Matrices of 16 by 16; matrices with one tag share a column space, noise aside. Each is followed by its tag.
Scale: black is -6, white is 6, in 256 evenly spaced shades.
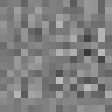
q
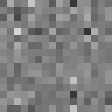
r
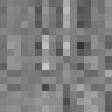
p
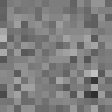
q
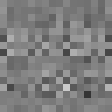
q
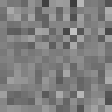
r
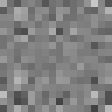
r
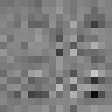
q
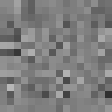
q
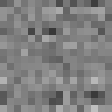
r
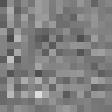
q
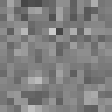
r
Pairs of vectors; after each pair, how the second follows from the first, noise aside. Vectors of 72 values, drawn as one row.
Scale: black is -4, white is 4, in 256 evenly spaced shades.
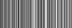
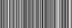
wrapped around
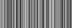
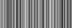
copied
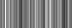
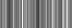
wrapped around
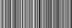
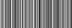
copied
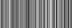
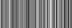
copied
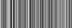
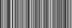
negated
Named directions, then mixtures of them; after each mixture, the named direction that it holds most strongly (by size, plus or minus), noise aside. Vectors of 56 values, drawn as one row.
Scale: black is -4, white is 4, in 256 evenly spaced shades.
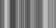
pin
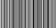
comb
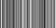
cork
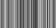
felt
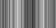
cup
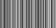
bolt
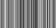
felt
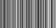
bolt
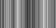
cup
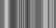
pin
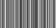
felt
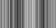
cup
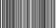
cork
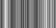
pin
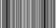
cork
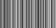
bolt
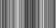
cup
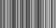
bolt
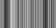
pin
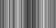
cup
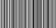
comb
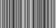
cork
